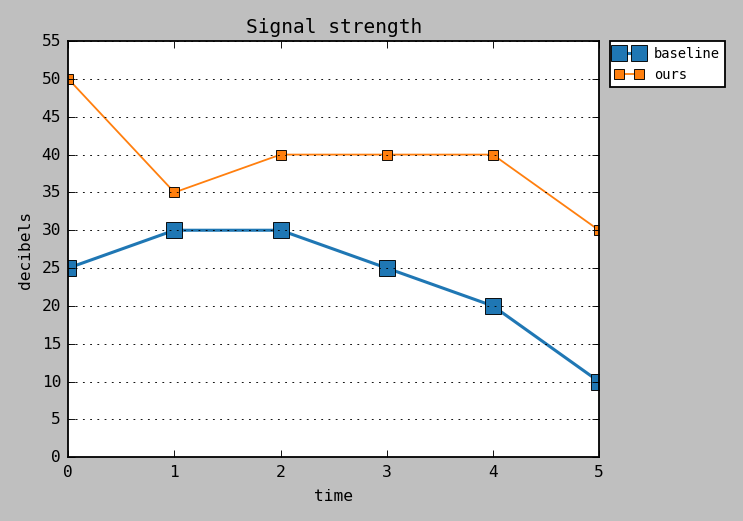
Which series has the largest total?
ours
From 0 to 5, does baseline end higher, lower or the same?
lower
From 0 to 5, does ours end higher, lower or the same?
lower
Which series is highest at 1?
ours
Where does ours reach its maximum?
0
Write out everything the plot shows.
Title: Signal strength
x-axis: time, ticks 0 1 2 3 4 5
y-axis: decibels, ticks 0 5 10 15 20 25 30 35 40 45 50 55
Legend: baseline, ours
Values:
baseline: 25 30 30 25 20 10
ours: 50 35 40 40 40 30
